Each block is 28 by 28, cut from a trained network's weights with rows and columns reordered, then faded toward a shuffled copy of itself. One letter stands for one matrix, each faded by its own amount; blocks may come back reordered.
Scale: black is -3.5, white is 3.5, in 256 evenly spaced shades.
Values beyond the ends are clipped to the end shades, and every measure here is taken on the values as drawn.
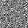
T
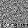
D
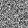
T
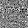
D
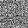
T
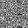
D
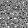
D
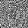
T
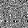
D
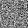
T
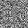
T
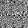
D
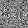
D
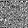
D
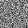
T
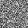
T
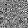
D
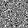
D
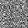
T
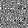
D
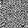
D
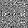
D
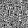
D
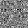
D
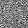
T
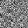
T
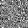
T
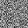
T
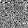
D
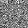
D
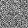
T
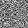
D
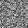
T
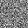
T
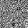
D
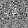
D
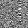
T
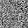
T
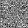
D
